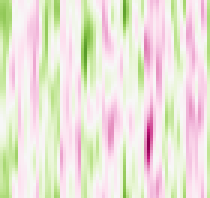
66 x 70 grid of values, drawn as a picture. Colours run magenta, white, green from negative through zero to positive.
Streaks run downward. Overall the values sit about 50% of the way up the scale. Upright stripes repeat 5 times across the table. The values follow a bell shape.
